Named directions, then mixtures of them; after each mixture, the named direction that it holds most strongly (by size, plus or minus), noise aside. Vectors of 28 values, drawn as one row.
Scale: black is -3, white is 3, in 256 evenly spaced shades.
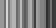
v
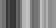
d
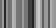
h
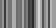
h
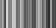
v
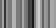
h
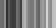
v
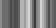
d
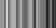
v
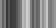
d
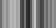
d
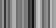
h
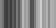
d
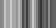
d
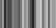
h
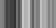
d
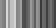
d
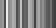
v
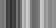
d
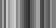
d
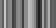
h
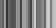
v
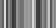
h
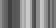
d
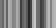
v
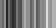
v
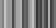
h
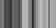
d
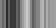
d
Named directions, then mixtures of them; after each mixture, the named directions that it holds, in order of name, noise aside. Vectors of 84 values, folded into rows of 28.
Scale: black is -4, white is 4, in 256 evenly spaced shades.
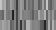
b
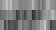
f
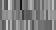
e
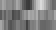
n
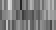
e, f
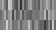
b, e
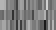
b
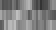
f, n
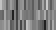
b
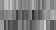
f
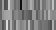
e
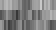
f, n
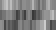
f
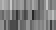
b, f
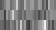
b, f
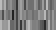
b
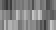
f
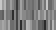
b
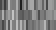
b, e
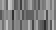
b, e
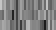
b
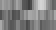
n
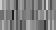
b
